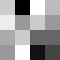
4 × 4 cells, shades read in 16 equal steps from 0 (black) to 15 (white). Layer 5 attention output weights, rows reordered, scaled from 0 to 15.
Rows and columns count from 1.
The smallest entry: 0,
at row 1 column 2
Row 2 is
14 9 12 9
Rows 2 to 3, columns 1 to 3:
14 9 12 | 10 12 6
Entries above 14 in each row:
1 0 0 1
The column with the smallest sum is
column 4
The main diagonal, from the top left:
12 9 6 4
